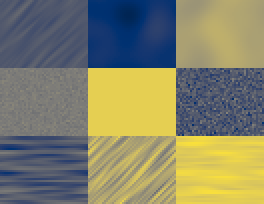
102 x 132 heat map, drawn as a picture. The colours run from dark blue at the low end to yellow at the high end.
It is made of 3 by 3 panels. Panel 1,1: low, slanting up to the right, faint in contrast. Panel 1,2: very low, smooth, faint in contrast. Panel 1,3: high, smooth, faint in contrast. Panel 2,1: middling, fine-grained, faint in contrast. Panel 2,2: very high, flat. Panel 2,3: low, fine-grained. Panel 3,1: low, streaked across. Panel 3,2: high, slanting up to the right. Panel 3,3: very high, streaked across, faint in contrast.
